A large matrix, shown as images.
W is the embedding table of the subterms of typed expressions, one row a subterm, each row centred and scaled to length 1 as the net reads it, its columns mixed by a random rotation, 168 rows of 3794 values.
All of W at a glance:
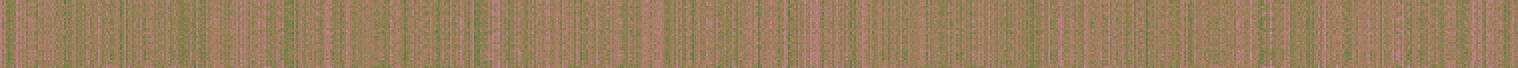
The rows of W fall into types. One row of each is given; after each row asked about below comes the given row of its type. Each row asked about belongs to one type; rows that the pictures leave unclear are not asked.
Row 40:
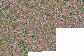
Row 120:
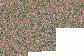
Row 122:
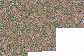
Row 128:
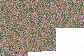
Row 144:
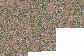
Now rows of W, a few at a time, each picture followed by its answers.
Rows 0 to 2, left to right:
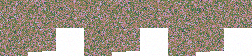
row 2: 128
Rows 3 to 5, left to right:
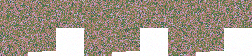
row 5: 128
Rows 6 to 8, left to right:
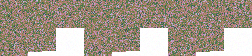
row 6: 40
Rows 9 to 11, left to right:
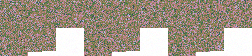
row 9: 122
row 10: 40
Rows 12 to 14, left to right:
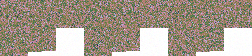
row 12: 144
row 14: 120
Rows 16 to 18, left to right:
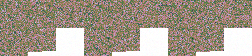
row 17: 120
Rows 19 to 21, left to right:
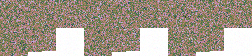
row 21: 144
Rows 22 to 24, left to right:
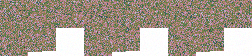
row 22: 122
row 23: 144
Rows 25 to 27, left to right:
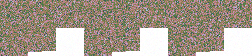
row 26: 144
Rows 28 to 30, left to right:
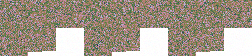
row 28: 122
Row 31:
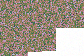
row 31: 128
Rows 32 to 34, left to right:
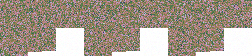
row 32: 128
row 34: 128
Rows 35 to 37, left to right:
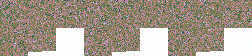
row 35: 40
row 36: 128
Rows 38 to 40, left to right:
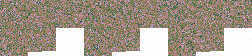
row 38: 122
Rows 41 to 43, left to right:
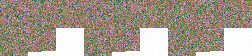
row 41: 144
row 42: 144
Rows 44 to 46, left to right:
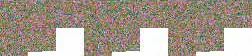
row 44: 122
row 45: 40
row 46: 40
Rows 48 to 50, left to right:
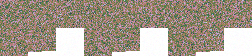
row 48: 40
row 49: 120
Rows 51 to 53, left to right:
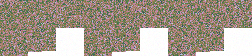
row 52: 144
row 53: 128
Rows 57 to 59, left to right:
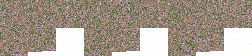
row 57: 128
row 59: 120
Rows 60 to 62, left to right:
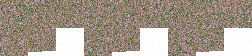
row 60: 128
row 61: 128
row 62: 120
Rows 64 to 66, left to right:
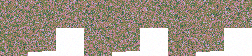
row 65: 120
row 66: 40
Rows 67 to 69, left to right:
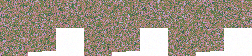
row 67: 128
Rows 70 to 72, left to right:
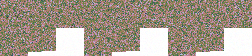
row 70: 144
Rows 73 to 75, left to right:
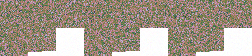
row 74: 120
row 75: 144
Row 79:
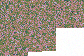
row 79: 40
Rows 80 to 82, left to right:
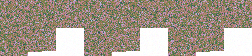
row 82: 128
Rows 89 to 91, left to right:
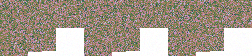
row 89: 40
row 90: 128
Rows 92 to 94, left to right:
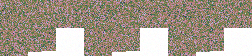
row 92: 120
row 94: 144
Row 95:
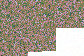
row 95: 40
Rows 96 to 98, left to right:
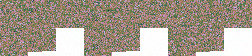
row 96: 128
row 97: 122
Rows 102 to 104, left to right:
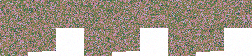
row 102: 128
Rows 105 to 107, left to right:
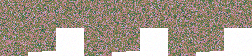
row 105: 122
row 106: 128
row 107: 144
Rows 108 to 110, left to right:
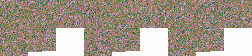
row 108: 144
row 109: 120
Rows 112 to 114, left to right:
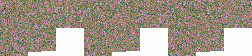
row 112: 120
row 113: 122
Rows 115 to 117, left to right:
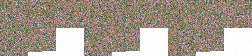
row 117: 40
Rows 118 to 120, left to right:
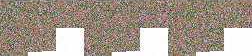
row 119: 122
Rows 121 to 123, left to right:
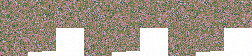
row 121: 40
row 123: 122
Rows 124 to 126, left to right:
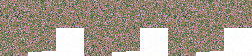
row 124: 144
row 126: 144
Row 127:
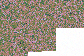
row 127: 40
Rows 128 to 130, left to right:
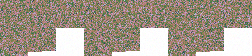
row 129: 120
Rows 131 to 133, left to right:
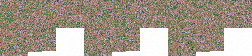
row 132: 144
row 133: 40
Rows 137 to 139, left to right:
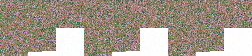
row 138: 144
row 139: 128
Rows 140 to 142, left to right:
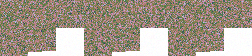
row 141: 120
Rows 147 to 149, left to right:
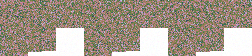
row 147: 144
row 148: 40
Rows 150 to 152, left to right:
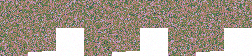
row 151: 40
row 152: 128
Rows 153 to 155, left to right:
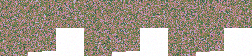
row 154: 40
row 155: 144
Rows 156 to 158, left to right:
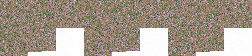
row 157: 128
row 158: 128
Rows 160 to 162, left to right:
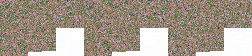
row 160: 40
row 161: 40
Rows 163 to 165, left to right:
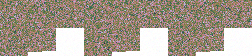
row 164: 40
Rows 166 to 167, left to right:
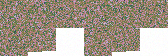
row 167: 128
